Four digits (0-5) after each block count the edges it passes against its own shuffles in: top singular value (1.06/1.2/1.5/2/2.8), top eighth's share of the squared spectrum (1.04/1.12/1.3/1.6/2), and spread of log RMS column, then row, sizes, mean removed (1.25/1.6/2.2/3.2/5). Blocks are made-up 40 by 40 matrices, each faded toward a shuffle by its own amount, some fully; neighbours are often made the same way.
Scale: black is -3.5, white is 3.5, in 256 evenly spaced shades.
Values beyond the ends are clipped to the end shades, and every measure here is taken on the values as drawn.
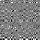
4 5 2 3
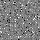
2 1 0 0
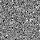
0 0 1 0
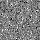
0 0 0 0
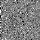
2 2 2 0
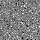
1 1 0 0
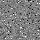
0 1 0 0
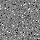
1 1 0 0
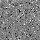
0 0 0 0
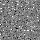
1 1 0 1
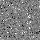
0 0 0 0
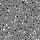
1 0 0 0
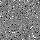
0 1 0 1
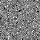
1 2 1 0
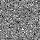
0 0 0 0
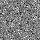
0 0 0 0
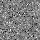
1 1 0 0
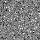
0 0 0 0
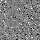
0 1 1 0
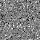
0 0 1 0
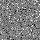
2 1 0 0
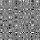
4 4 2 2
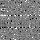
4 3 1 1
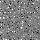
1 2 1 1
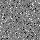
1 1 0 0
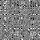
3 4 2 2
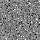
1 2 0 0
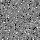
1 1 0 1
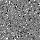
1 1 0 0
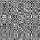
4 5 3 2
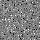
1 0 0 1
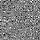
3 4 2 2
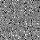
3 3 1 2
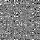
3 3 1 2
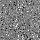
2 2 0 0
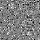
3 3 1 2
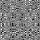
4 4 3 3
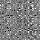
3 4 2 2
